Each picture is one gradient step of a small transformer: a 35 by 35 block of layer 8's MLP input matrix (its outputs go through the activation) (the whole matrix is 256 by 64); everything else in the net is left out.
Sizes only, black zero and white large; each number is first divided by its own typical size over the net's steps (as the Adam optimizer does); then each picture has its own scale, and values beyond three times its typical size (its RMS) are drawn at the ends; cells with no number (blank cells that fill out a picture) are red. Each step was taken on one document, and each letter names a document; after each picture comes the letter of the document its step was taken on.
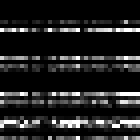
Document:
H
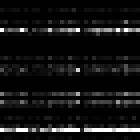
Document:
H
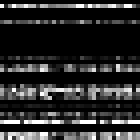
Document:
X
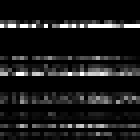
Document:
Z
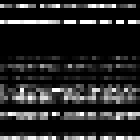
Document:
X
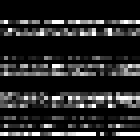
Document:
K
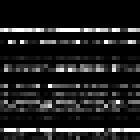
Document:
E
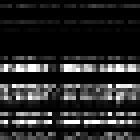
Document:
X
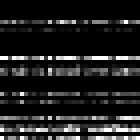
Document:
H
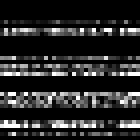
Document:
K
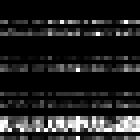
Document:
H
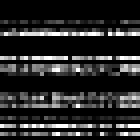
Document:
K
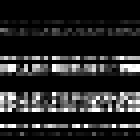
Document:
K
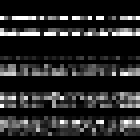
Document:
K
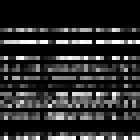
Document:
E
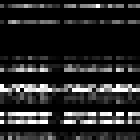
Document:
X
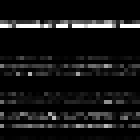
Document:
Z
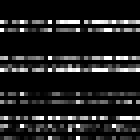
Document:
H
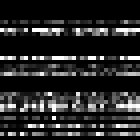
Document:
K
